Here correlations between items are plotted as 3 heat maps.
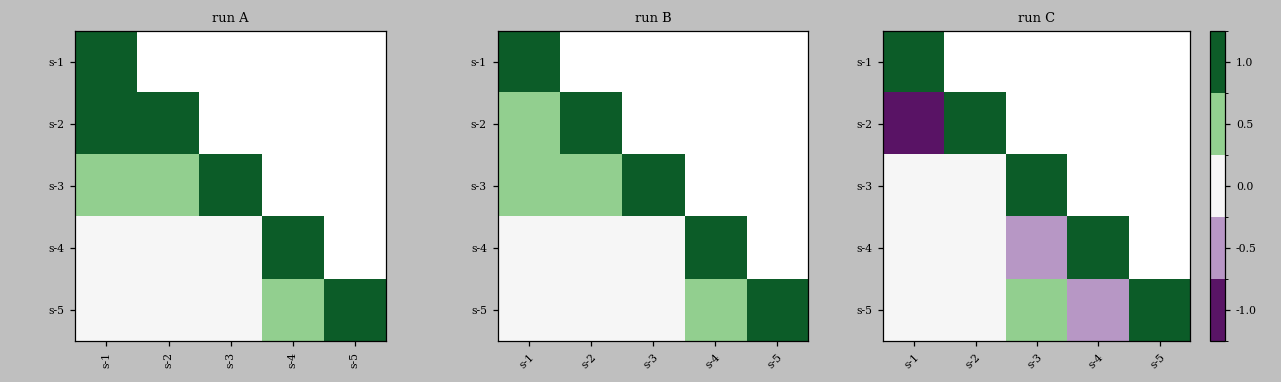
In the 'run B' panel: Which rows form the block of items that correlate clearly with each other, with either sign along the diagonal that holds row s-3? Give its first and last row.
s-1 to s-3
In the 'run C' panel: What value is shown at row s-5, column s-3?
0.5
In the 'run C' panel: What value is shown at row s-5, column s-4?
-0.5
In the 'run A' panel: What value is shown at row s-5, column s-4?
0.5
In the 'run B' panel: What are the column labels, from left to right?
s-1, s-2, s-3, s-4, s-5
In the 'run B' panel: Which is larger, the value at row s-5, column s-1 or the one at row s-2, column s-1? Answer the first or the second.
the second
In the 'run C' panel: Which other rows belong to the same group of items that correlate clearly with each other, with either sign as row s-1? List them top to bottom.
s-2
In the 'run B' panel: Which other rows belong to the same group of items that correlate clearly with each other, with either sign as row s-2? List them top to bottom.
s-1, s-3
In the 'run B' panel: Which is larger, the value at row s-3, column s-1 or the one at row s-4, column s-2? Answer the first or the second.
the first
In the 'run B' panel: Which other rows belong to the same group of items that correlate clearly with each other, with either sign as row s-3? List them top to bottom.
s-1, s-2
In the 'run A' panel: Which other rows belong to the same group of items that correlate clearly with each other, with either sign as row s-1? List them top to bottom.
s-2, s-3
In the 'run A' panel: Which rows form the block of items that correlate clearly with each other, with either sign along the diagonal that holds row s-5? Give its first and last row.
s-4 to s-5
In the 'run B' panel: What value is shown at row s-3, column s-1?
0.5
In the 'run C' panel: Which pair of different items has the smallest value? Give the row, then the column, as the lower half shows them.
s-2, s-1
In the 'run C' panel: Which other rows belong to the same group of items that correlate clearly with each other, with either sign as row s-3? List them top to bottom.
s-4, s-5
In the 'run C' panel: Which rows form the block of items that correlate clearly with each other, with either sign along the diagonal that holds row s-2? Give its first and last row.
s-1 to s-2
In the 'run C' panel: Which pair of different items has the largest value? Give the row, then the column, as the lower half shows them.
s-5, s-3
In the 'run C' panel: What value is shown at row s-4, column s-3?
-0.5
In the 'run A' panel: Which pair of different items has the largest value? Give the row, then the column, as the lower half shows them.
s-2, s-1
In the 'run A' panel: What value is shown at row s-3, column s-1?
0.5
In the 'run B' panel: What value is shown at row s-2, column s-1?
0.5
